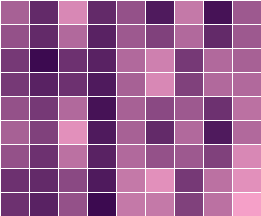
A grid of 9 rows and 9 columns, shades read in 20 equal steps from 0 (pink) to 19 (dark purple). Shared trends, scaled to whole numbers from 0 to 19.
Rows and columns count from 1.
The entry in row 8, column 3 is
11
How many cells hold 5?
4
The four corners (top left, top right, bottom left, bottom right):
8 9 14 0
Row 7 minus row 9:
-4 -2 -4 -3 2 5 -3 6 3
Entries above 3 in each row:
8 9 9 8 9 8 8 7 8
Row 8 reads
14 15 11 17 5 2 13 6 2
